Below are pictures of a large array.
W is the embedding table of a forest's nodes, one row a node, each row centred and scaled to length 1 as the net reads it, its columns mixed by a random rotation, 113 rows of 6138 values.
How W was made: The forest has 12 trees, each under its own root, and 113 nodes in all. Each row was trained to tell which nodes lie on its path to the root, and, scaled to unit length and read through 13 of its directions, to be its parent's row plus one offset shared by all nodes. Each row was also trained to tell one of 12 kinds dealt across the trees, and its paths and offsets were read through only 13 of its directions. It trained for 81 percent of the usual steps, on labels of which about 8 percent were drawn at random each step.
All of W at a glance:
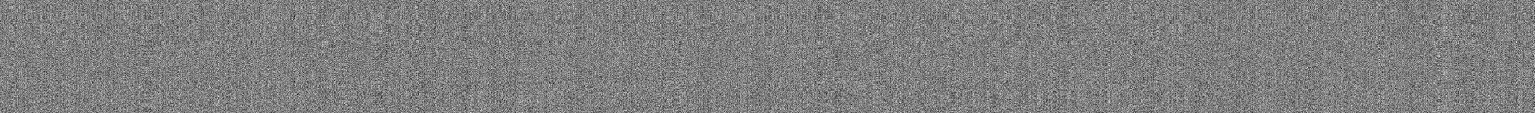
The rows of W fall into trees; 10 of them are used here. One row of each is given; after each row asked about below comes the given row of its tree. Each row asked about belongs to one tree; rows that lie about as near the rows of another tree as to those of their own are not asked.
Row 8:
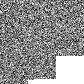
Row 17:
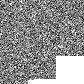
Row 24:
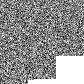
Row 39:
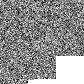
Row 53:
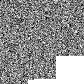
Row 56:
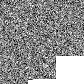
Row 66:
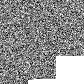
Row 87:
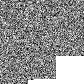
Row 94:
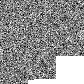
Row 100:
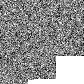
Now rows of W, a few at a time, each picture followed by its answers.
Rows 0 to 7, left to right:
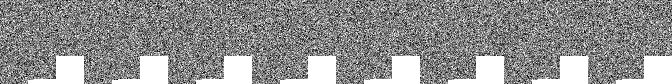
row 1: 94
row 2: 53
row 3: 66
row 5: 100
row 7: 53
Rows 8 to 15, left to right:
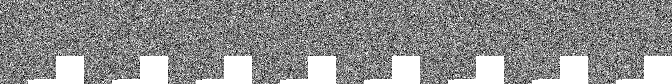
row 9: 100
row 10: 17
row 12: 17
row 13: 24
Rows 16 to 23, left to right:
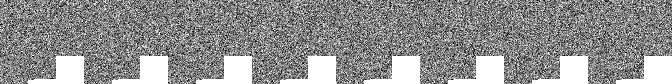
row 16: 17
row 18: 17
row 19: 24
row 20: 56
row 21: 56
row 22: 100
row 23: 56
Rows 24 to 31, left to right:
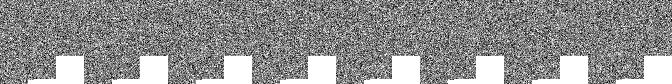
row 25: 24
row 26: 53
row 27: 53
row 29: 94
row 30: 53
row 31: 53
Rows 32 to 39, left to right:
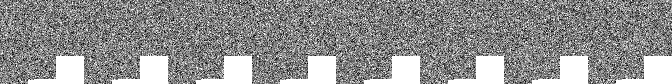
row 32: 94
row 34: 56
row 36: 66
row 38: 53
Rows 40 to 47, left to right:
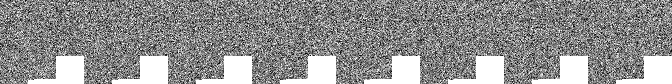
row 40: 17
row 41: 24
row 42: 24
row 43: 66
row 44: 24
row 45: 100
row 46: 24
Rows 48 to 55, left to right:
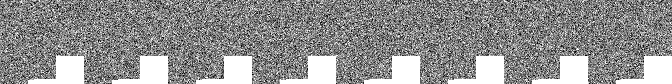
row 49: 94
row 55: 56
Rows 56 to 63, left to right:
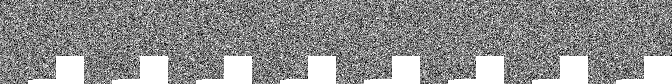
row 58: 17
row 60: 24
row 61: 100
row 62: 24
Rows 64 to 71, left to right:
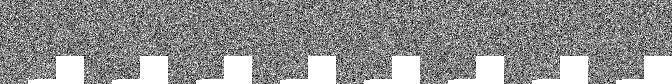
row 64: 39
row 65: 100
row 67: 53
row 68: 94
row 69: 100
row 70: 56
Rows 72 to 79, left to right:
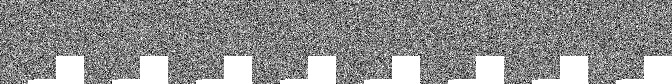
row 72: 53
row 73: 39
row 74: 53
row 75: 56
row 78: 53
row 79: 56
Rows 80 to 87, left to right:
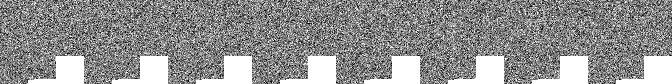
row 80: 100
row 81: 17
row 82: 24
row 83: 24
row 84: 100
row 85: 17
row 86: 87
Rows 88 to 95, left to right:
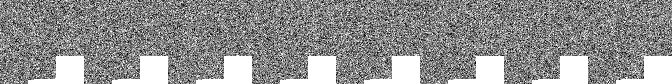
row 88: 66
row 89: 17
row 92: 87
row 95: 100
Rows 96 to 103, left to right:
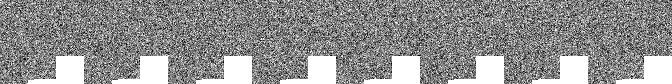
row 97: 56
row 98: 56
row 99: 17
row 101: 100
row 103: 56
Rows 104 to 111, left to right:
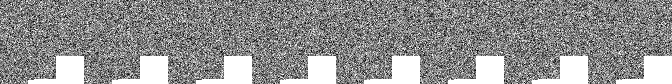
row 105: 8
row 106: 56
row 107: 39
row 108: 53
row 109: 17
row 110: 87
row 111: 24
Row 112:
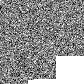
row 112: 100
